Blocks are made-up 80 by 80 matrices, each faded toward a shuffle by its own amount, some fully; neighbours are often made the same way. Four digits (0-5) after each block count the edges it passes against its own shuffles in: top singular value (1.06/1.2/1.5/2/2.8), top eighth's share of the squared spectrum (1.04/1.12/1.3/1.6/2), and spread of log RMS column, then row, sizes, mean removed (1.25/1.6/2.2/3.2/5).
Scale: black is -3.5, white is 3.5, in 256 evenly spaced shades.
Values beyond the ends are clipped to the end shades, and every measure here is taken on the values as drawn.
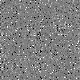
3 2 1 1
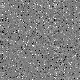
3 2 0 0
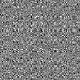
4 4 3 3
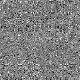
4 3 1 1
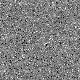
0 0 0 0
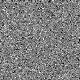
3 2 0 0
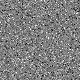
0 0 0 0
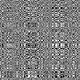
5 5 4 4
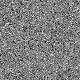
1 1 0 0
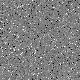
1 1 0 0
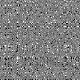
4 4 2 2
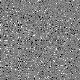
3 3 1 1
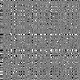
5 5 3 3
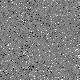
1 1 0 0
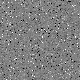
1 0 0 0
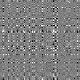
5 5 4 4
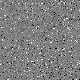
3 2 1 1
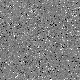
1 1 0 0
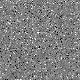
3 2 1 1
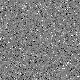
2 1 0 0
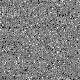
3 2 1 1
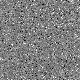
2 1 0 0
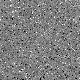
2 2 0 0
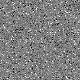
3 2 1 1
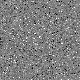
2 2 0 0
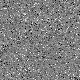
0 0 0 0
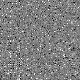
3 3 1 0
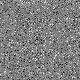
2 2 0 0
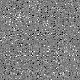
4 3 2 2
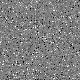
2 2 0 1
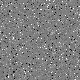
2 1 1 0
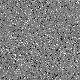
2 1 0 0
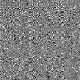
4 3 2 2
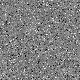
1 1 0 0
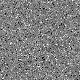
2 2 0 0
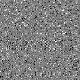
4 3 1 2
